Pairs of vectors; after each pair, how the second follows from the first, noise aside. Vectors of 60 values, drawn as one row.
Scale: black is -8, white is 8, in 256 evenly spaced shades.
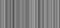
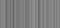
shrunk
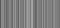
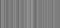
shrunk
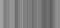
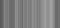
negated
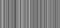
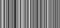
scaled up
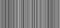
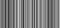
scaled up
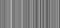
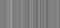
shrunk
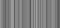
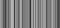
scaled up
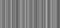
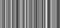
scaled up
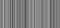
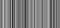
scaled up
